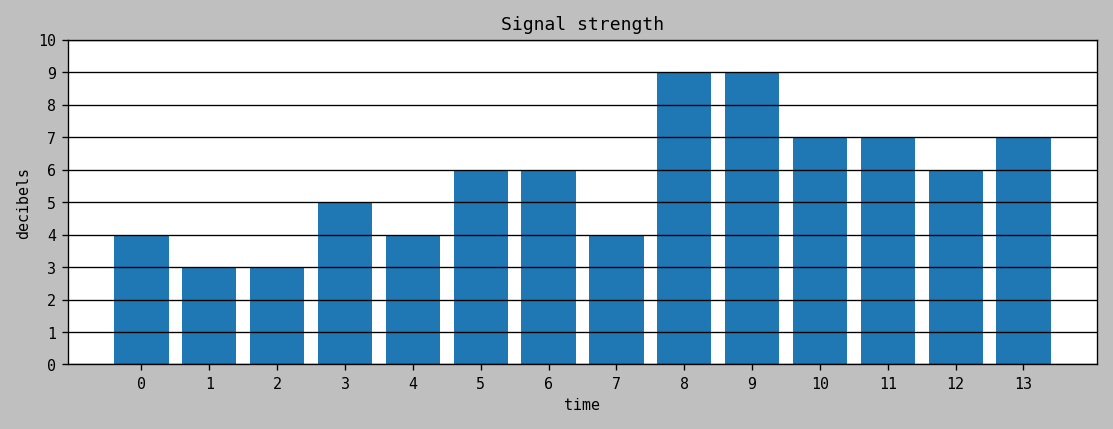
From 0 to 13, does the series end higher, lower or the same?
higher
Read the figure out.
Title: Signal strength
x-axis: time, ticks 0 1 2 3 4 5 6 7 8 9 10 11 12 13
y-axis: decibels, ticks 0 1 2 3 4 5 6 7 8 9 10
Values:
4 3 3 5 4 6 6 4 9 9 7 7 6 7
